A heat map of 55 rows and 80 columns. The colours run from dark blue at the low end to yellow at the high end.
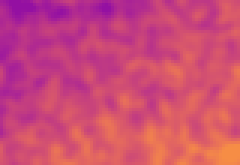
The histogram is bell-shaped. There is an overall slope up to the bottom right. The texture is blotchy. No regular stripes run through it.
